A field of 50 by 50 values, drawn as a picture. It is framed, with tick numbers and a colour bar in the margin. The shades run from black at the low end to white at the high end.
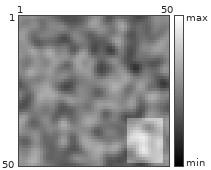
Stripes: none. Odd patch: higher, in the bottom right. Grain: blotchy. Roughest part: bottom right.
